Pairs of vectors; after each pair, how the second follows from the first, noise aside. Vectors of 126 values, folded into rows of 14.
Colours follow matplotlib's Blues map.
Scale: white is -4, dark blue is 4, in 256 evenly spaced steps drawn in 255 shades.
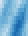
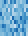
shuffled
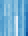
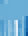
partly zeroed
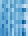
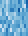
shuffled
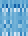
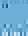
partly zeroed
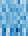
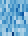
shuffled
